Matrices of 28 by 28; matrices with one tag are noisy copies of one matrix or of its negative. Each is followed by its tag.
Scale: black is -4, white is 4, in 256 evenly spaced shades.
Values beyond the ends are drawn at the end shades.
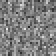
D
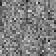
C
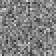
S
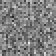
S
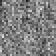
C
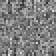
D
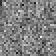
C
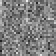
C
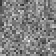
C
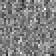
D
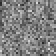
C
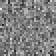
D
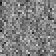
C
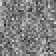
C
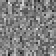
D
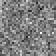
C
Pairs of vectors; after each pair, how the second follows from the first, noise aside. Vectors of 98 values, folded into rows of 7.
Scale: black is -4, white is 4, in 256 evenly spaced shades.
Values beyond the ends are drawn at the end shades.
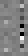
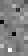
shuffled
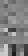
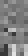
negated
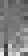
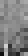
negated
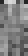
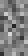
shuffled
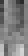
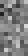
shuffled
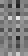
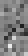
shuffled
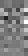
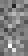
shuffled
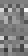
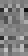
negated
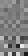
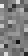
shuffled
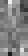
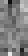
negated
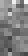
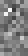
shuffled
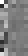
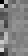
negated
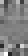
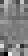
negated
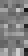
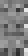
negated
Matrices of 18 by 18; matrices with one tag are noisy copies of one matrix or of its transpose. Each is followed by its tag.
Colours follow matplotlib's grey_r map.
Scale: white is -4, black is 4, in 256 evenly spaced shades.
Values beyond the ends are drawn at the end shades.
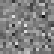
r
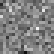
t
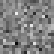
r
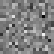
r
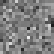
t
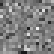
t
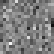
t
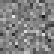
r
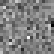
t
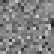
t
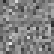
t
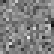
t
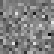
r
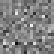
r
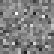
r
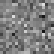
r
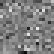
t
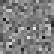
t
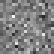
r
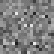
r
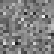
r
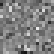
t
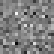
r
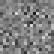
r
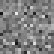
r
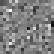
t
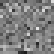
t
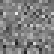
r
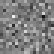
r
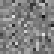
r
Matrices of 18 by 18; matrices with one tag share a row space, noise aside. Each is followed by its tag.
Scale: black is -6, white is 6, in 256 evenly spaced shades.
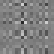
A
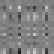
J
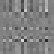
A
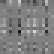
J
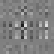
A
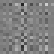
A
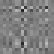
A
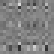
J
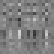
J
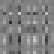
J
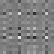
J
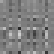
J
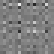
J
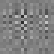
A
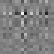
A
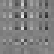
A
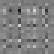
J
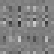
J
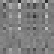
J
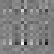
A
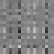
J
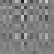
A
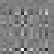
A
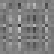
J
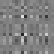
A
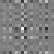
A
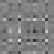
J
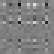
J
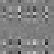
J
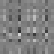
J
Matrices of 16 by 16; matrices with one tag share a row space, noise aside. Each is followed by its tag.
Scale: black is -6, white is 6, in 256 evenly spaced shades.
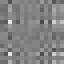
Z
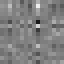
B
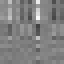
B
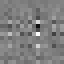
B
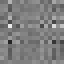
Z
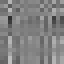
Z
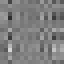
Z
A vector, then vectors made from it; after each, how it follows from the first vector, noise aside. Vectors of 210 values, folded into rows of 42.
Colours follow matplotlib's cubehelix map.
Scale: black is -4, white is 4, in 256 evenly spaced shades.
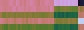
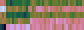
reversed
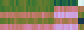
negated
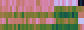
copied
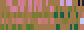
partly zeroed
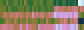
negated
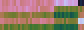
copied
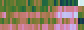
negated
